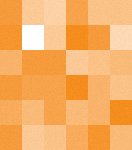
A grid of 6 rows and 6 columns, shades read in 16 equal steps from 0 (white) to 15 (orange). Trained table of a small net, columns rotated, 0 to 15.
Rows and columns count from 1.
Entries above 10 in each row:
2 3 2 4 3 3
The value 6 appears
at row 1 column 3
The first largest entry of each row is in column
1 4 2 4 6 5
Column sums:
74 48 58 69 63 54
